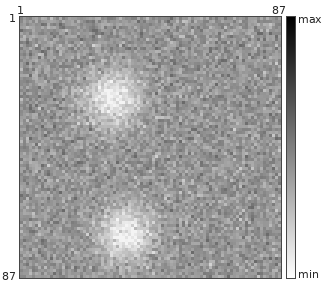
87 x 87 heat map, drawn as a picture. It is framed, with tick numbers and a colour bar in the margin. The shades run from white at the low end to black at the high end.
Mirror symmetry: none. Average level on the scale: 40%. Seam: none. Dips: two. Ninth with the lowest average: bottom middle. Odd rows or columns: none. Slope: none.
